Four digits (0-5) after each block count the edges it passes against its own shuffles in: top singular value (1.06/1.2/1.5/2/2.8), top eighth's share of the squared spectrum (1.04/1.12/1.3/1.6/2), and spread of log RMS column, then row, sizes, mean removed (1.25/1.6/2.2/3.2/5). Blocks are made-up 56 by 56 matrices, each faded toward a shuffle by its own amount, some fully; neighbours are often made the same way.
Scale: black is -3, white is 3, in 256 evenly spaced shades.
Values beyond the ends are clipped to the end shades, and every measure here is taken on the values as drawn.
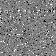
2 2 0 1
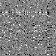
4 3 1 2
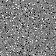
1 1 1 0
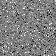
1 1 0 0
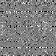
4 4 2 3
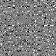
3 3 1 2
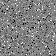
1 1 0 0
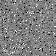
1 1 0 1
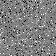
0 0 0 0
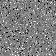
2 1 0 0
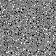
2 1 0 0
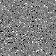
2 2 0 1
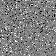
0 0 0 0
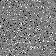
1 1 0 0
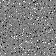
0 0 0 0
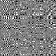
4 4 3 3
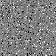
3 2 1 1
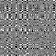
5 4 3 3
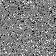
1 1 0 0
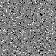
3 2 0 1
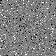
0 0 0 0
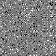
4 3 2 1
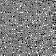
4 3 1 1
